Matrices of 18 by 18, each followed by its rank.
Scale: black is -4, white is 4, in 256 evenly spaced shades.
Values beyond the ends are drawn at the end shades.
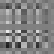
one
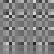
one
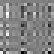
two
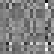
two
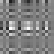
one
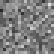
full rank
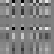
one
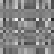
two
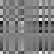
one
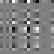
one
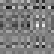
two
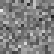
full rank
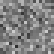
full rank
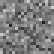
full rank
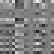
two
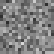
full rank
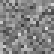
full rank
